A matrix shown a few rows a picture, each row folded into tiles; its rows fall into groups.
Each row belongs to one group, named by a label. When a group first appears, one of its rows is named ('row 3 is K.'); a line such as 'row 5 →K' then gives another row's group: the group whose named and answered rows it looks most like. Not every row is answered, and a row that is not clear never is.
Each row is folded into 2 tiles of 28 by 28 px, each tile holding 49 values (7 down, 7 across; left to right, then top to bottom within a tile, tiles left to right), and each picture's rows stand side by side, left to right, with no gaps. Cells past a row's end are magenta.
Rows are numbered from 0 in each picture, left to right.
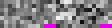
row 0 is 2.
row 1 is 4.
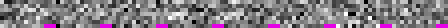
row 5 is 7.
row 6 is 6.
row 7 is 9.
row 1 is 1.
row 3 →4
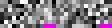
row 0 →7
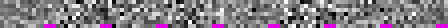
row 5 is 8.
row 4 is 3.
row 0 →2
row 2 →1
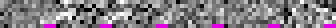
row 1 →4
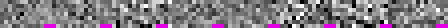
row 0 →7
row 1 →6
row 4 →2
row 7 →1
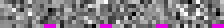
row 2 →7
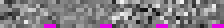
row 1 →1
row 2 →4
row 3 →9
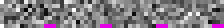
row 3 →6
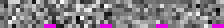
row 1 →8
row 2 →2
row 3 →6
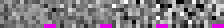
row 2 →9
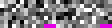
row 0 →9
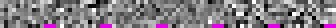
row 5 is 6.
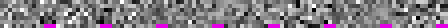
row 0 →3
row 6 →7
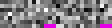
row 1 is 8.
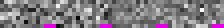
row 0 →4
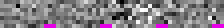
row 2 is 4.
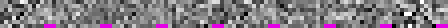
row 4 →7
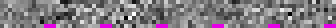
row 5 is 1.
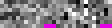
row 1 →6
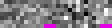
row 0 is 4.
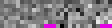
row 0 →2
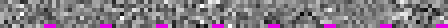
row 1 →8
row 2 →1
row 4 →3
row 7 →4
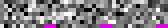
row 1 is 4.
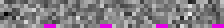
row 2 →6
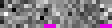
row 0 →8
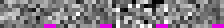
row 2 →2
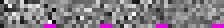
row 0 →8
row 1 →8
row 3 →1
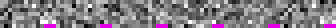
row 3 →2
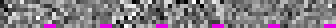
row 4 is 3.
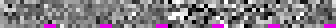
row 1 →3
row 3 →4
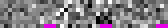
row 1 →3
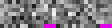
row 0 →9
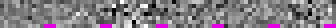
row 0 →2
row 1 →6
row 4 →1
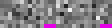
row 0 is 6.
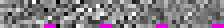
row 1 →1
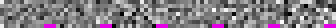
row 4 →1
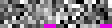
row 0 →7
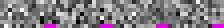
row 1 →8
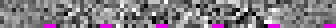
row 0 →8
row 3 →6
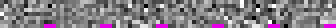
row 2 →2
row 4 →2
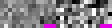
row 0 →3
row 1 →2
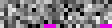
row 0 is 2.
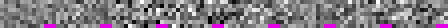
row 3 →3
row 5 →8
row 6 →3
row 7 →4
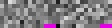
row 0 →9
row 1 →1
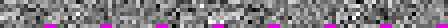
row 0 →4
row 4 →4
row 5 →9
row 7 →7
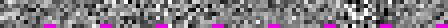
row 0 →4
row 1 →6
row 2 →9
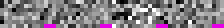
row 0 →8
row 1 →7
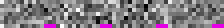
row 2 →9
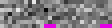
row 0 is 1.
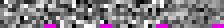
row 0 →8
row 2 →2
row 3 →4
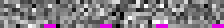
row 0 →2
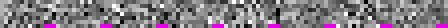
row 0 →8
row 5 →4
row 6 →6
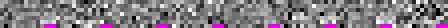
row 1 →2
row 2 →8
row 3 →3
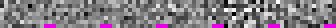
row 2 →9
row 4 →1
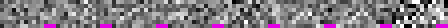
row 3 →4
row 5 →6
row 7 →7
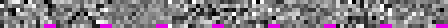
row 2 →7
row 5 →4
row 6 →9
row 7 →6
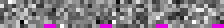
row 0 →9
